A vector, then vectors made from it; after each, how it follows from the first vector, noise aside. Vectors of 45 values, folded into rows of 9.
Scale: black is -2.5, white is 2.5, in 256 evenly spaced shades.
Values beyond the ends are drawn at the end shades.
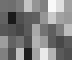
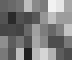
copied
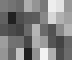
copied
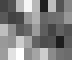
reversed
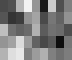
reversed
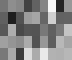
sign-scrambled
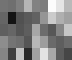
copied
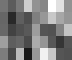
copied
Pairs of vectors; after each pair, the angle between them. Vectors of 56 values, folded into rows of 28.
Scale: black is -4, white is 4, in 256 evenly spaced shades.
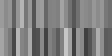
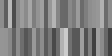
partly aligned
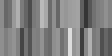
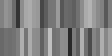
nearly opposite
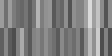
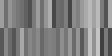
nearly parallel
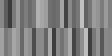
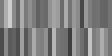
nearly opposite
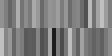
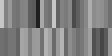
orthogonal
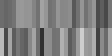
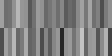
orthogonal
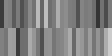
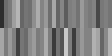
partly aligned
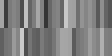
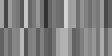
nearly parallel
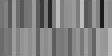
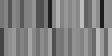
nearly parallel
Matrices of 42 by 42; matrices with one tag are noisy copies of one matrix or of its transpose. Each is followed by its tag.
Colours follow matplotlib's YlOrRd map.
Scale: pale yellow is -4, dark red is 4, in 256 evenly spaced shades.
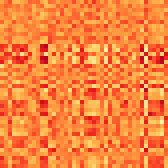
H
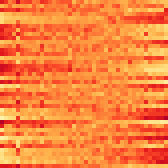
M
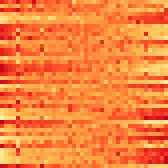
M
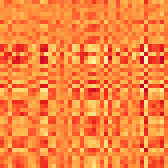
H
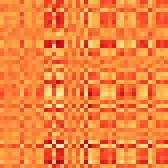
H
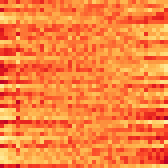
M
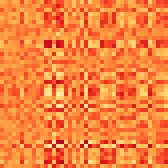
H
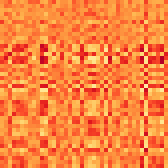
H
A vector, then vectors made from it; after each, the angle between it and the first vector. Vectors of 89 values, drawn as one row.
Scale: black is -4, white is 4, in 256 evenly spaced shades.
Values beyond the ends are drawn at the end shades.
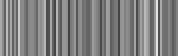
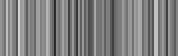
partly aligned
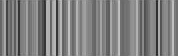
nearly opposite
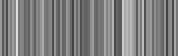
orthogonal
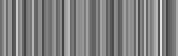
orthogonal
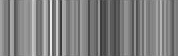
partly aligned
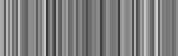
nearly parallel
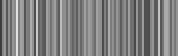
partly opposed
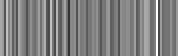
nearly parallel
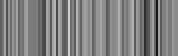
nearly opposite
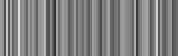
nearly parallel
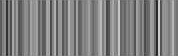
nearly opposite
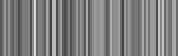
partly opposed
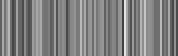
orthogonal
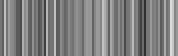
partly opposed
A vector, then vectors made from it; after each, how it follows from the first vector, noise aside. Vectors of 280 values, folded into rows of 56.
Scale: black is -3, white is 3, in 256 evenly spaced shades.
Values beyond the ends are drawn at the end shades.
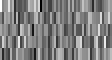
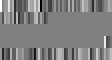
partly zeroed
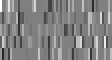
partly zeroed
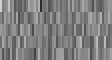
shrunk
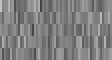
shrunk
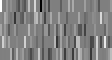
partly zeroed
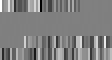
partly zeroed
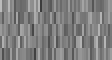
shrunk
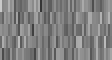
shrunk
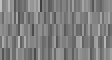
shrunk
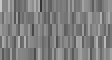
shrunk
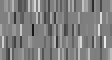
partly zeroed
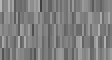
shrunk
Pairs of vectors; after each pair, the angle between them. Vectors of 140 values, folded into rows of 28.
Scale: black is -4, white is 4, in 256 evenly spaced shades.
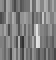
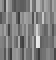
nearly parallel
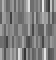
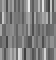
nearly parallel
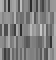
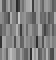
orthogonal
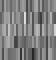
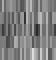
nearly opposite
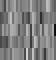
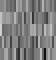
orthogonal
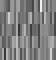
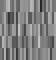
nearly opposite
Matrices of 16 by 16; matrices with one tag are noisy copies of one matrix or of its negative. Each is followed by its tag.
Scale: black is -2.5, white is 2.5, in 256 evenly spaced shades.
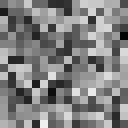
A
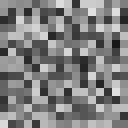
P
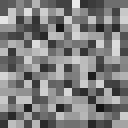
P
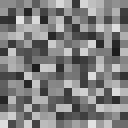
P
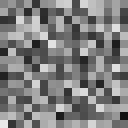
P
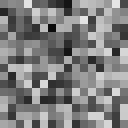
A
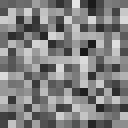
P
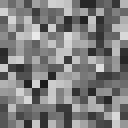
A
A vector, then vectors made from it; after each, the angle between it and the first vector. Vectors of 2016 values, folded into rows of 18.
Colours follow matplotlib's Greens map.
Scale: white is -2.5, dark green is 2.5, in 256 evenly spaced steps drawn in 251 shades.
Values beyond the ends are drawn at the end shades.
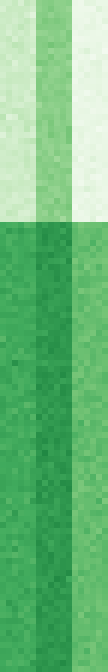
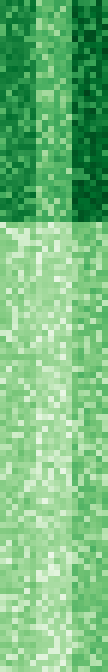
nearly opposite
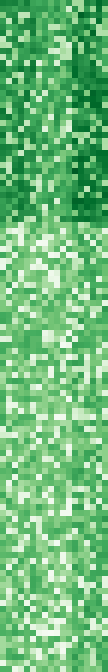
partly opposed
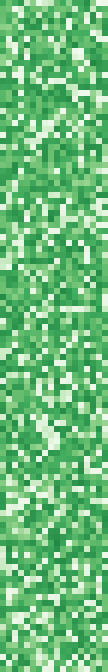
orthogonal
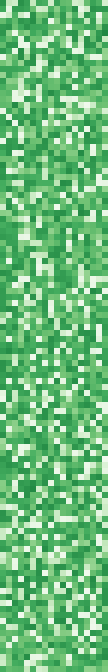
orthogonal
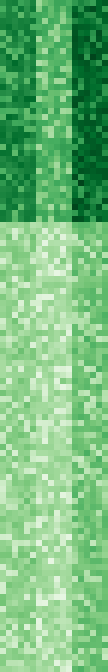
nearly opposite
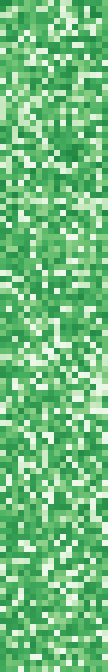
orthogonal
